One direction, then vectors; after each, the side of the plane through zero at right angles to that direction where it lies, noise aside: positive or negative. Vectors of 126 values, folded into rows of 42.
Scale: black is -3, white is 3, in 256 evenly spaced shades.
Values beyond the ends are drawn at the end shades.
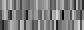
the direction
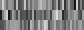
positive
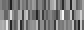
negative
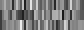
positive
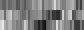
negative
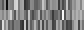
negative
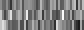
negative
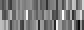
negative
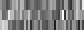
negative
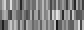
positive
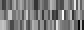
negative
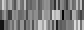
positive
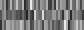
positive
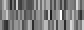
positive
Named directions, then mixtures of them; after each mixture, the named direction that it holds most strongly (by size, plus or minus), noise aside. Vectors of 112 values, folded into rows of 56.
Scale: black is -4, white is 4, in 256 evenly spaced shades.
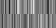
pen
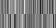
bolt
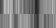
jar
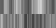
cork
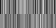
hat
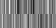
pen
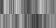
cork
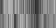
jar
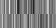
pen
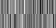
bolt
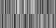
pen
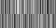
pen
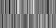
pen
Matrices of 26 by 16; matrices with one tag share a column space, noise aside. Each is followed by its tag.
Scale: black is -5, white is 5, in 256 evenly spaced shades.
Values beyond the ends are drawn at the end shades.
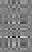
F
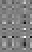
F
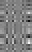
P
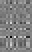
F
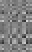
P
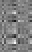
P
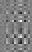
P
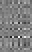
F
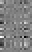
F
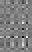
F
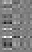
F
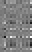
F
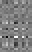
F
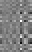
P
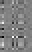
F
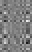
P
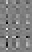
F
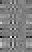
F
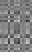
P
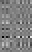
F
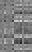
P
